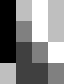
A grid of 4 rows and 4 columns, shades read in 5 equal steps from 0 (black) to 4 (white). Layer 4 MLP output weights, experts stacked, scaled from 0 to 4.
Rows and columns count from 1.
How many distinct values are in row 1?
3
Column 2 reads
3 2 1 1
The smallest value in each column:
0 1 1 2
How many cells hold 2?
3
